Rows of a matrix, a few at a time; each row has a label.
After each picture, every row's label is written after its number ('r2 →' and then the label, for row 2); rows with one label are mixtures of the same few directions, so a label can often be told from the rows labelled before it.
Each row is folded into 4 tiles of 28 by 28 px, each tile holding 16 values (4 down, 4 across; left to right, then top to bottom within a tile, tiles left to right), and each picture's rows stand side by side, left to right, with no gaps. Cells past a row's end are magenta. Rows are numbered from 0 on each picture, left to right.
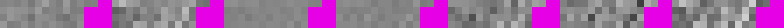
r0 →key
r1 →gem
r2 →gem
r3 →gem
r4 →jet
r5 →gem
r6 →gem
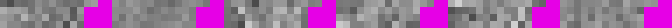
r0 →gem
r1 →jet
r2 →gem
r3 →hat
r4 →gem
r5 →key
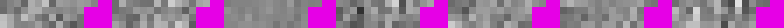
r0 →hat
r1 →jet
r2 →jet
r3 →jet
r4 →hat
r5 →gem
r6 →jet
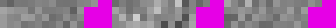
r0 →gem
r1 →jet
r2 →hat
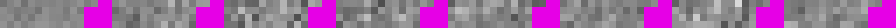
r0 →hat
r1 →jet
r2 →gem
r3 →key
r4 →key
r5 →hat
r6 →jet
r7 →hat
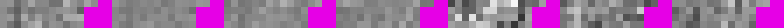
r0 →key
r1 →key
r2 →jet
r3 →gem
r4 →jet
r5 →key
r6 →jet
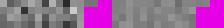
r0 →jet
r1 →key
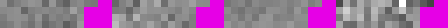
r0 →jet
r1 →hat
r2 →hat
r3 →key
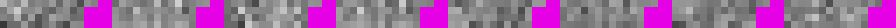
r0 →hat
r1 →jet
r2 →gem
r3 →jet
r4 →gem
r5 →jet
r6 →hat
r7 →key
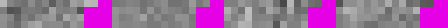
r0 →key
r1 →gem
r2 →jet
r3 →key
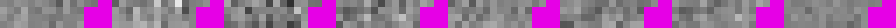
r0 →jet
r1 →jet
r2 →jet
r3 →key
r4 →hat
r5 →hat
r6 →key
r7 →jet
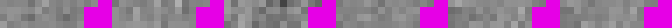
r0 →key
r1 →jet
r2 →jet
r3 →key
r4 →gem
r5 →gem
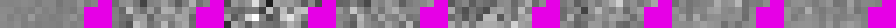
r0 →gem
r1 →gem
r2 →key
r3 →gem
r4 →hat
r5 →jet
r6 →jet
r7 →jet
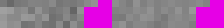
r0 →gem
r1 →hat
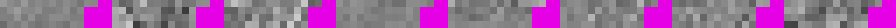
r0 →hat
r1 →gem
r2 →gem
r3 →jet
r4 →key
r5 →gem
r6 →gem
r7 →hat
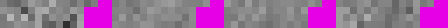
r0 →jet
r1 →jet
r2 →hat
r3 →gem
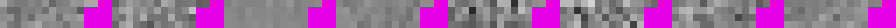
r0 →key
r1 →key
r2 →jet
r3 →gem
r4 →jet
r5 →gem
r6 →key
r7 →hat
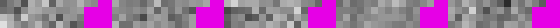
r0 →hat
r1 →key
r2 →gem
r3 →jet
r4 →jet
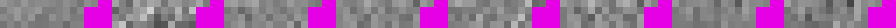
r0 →hat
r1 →hat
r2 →gem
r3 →gem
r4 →gem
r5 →gem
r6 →jet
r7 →jet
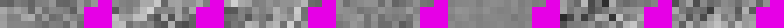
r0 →gem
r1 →hat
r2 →gem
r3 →jet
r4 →key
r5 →hat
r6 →hat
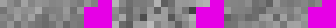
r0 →hat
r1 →key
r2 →hat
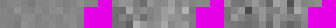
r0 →gem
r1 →gem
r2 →jet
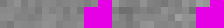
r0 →hat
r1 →key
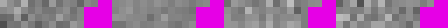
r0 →hat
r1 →hat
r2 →jet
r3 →hat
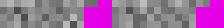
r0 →gem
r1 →gem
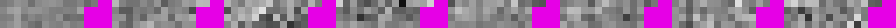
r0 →key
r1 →key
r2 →hat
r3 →key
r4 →key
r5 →key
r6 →key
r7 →gem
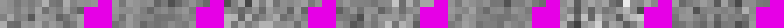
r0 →key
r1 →jet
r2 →hat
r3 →jet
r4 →jet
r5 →key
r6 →jet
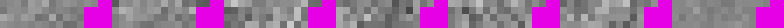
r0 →hat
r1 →key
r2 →gem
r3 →gem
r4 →gem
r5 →jet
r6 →jet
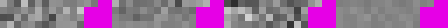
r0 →hat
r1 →key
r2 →gem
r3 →gem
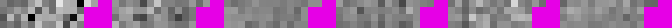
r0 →gem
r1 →key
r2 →gem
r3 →jet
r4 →key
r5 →key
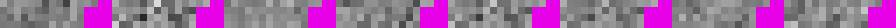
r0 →jet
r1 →key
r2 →jet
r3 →gem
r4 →key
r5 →key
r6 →jet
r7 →hat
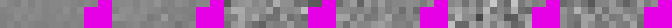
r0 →hat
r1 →hat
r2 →key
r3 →hat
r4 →key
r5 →gem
